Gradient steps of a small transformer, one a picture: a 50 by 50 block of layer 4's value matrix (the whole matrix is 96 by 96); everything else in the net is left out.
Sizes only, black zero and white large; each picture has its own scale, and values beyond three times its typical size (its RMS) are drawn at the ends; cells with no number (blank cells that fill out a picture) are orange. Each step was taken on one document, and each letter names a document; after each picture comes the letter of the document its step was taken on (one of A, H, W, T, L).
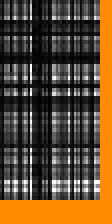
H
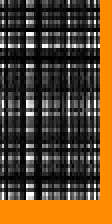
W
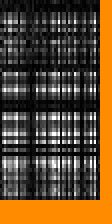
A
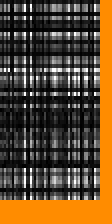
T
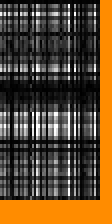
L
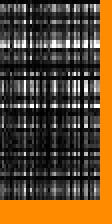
T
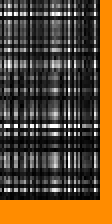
L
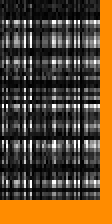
T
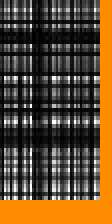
H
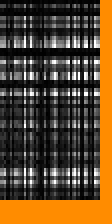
T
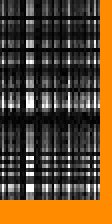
W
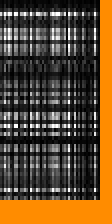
L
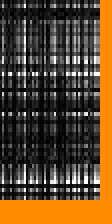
T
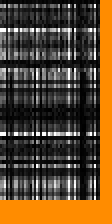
A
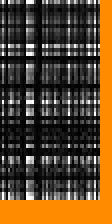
W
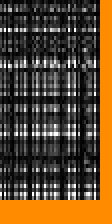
A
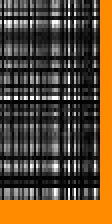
L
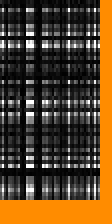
W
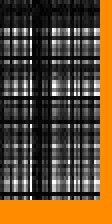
H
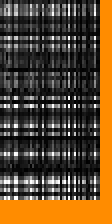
L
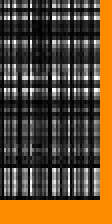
H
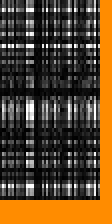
W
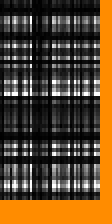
H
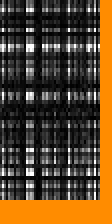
W
